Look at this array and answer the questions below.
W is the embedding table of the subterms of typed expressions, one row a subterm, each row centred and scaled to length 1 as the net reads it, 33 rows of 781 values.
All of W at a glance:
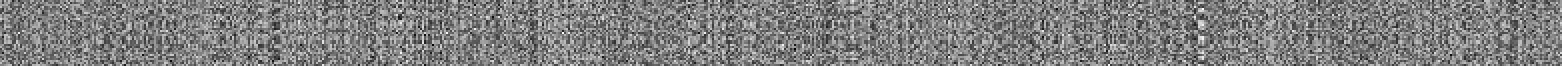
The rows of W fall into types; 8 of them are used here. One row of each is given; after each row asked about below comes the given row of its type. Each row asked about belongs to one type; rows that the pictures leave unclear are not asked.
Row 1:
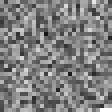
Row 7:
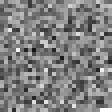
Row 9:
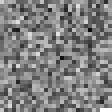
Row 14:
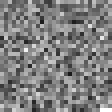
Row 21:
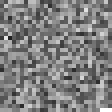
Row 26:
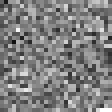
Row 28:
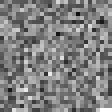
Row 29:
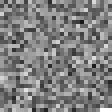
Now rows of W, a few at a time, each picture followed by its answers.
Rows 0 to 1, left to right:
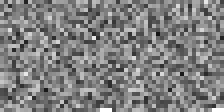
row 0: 29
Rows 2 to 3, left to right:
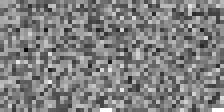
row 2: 9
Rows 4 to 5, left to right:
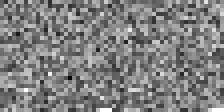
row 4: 29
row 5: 28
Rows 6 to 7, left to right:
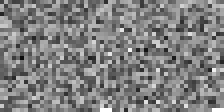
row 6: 28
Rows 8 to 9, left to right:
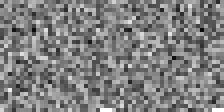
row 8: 21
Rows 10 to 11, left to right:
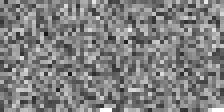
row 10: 1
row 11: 28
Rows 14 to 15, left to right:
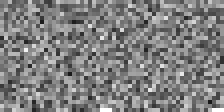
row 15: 26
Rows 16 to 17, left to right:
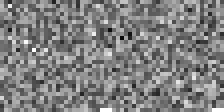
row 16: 1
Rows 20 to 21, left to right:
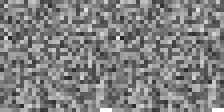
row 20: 21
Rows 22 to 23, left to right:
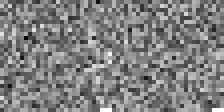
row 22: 1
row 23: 1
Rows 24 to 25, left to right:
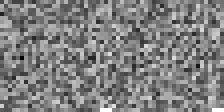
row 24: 28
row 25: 21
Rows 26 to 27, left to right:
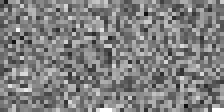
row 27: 14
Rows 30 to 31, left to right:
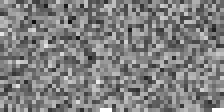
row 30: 9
